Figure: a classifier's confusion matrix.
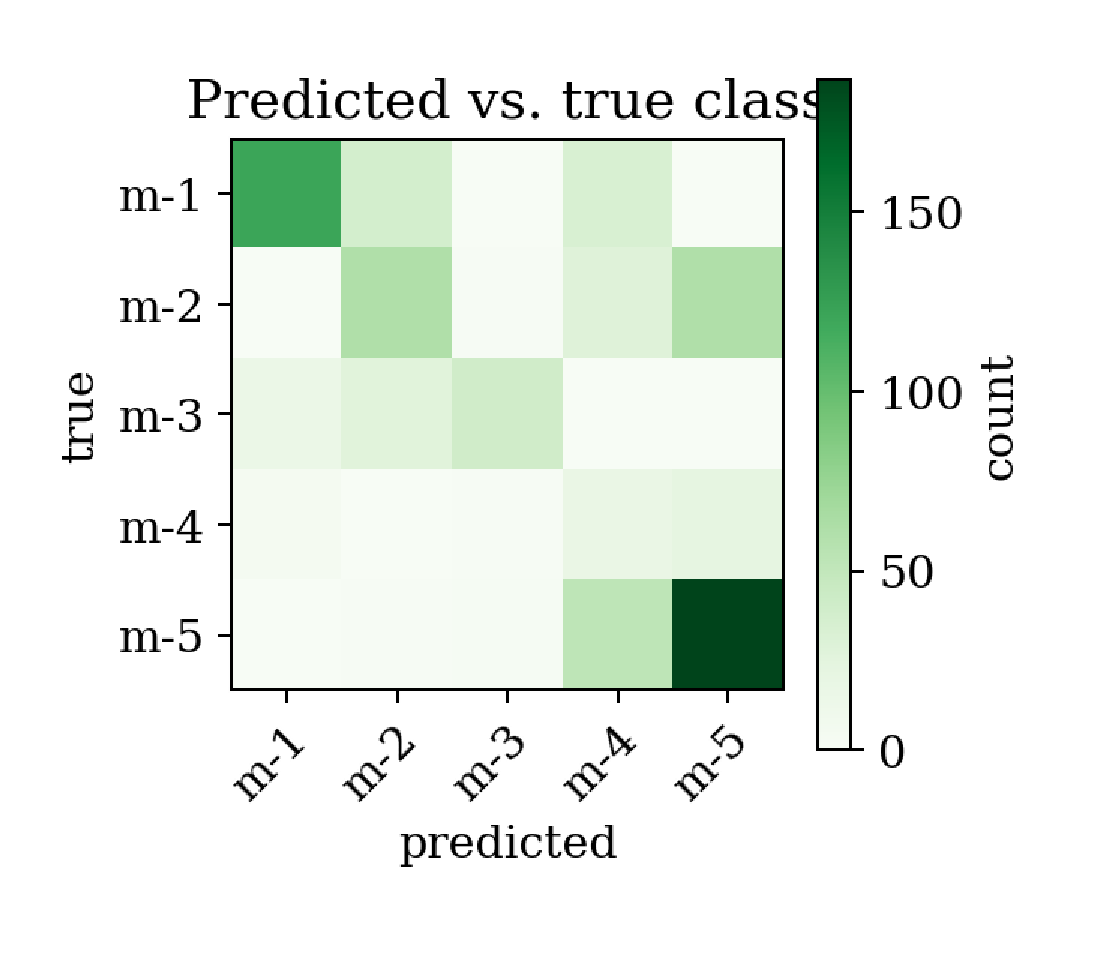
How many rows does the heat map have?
5
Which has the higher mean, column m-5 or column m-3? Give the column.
m-5
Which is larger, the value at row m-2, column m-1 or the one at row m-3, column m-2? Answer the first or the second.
the second
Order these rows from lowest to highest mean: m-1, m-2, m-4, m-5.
m-4, m-2, m-1, m-5
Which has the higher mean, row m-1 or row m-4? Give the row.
m-1
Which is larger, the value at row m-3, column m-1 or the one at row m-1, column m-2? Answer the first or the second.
the second
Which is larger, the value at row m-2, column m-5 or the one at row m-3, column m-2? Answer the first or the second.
the first
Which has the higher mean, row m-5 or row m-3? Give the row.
m-5
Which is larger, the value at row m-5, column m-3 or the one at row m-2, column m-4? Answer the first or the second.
the second
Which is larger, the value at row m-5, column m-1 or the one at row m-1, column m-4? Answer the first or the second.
the second
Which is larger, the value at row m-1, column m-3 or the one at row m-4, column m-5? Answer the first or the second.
the second
